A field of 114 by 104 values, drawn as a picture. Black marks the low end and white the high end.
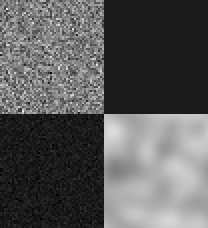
It is made of 2 by 2 panels. Panel 1,1: middling, fine-grained, strong in contrast. Panel 1,2: very low, flat. Panel 2,1: very low, fine-grained, faint in contrast. Panel 2,2: high, smooth.
